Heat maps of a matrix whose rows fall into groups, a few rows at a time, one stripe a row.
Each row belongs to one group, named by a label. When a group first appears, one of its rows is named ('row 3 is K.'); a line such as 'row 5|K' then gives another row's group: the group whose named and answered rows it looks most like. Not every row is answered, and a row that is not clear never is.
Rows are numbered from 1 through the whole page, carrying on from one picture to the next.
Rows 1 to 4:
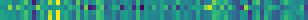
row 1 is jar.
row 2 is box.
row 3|jar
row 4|jar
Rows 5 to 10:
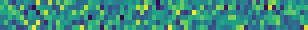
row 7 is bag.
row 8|box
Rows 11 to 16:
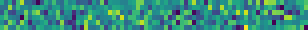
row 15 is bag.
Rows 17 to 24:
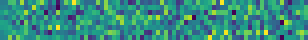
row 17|box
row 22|jar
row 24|box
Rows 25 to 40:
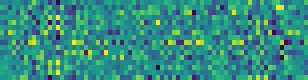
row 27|bag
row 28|jar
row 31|bag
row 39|jar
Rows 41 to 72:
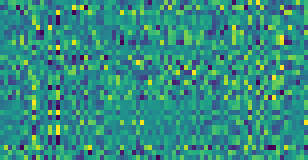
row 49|box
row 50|jar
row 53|bag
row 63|jar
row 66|jar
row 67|jar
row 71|box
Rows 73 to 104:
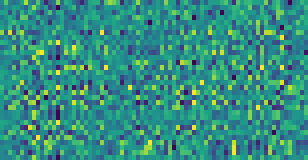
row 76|bag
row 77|bag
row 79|box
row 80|box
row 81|jar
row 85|bag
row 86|box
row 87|jar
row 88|bag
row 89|box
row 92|bag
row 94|bag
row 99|bag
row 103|bag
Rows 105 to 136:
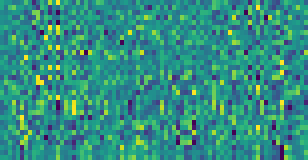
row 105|jar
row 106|bag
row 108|bag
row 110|jar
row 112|bag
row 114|jar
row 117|box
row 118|jar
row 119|box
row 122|bag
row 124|jar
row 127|box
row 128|box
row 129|bag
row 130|bag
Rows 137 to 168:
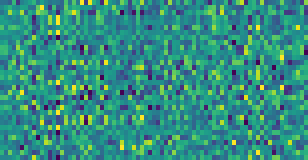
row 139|box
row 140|jar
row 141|jar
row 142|bag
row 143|jar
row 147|box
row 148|box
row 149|box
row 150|bag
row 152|bag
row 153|jar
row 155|box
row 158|bag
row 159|jar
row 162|jar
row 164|bag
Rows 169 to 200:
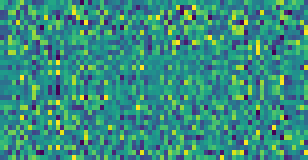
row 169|box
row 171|box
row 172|bag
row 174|box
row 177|bag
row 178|bag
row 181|jar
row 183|jar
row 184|box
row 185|box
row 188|box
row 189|jar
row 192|box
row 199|box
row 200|box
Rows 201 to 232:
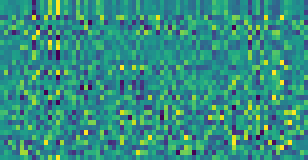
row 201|jar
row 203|jar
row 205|box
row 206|bag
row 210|jar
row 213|box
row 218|box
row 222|bag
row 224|bag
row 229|bag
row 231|bag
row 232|jar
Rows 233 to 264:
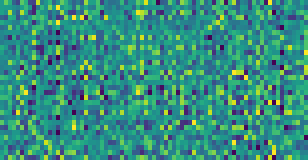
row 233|bag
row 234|jar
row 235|bag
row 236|box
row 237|jar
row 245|bag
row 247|box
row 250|bag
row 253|bag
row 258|box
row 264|bag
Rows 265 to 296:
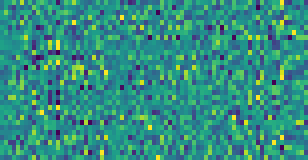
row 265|box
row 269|box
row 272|bag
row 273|jar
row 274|jar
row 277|jar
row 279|box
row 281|bag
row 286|jar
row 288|bag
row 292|box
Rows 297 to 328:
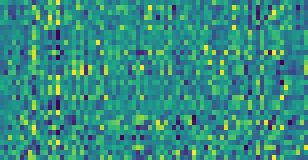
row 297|jar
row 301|jar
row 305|box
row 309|box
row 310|box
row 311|box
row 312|jar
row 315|jar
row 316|box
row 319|jar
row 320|bag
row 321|bag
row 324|box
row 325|jar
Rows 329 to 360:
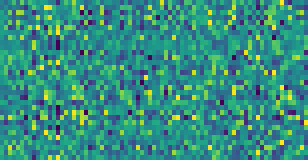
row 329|box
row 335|jar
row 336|bag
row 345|box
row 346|box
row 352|bag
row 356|jar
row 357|box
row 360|jar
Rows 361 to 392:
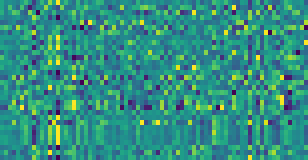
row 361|jar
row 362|bag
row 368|jar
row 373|jar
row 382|box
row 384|jar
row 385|bag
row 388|jar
